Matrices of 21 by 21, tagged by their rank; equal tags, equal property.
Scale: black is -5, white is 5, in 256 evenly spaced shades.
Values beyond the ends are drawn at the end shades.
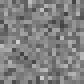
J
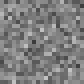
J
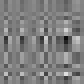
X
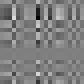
X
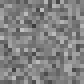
J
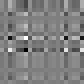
X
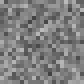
J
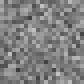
J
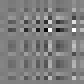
X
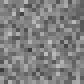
J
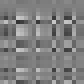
X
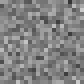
J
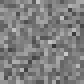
J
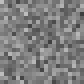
J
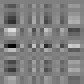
X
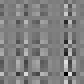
X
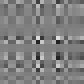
X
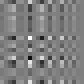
X
